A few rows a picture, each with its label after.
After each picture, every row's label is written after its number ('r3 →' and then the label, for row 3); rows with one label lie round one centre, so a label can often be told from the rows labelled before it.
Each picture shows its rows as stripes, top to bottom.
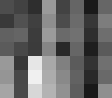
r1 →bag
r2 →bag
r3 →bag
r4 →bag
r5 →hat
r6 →hat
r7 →hat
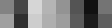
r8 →hat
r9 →hat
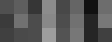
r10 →bag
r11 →bag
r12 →bag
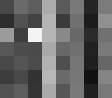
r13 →bag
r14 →bag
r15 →hat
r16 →bag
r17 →bag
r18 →bag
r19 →bag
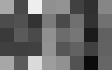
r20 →hat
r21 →bag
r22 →bag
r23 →bag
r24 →hat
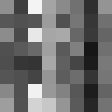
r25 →hat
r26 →bag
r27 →hat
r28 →bag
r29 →bag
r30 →bag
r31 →hat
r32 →hat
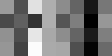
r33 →hat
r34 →bag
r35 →hat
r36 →hat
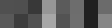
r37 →bag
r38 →bag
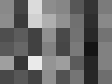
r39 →hat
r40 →hat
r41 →bag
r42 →bag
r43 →hat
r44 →bag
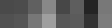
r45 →bag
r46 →bag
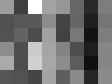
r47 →hat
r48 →bag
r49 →bag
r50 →hat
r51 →hat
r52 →bag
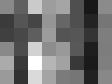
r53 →hat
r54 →bag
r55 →bag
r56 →hat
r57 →hat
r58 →hat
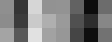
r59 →hat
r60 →hat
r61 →hat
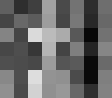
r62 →bag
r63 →bag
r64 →hat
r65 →bag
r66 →bag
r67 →hat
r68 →hat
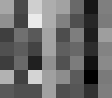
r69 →hat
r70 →hat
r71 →bag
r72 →bag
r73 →bag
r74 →hat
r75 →bag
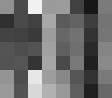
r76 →hat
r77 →bag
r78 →bag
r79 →bag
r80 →bag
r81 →hat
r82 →hat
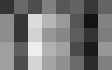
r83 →bag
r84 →hat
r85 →hat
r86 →hat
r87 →hat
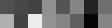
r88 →bag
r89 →hat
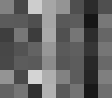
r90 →hat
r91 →bag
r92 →bag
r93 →bag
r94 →bag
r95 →hat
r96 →bag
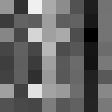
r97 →hat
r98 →bag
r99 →hat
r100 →bag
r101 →bag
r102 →bag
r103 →hat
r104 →bag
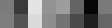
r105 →hat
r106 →hat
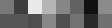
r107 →hat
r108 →bag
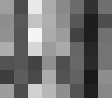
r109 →hat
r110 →hat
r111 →hat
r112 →hat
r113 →bag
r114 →bag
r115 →hat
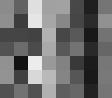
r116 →hat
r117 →hat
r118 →bag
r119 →bag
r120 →hat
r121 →hat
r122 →bag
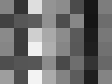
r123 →hat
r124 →bag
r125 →hat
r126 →hat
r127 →bag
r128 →hat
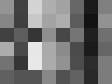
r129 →hat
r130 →hat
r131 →bag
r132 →hat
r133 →hat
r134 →bag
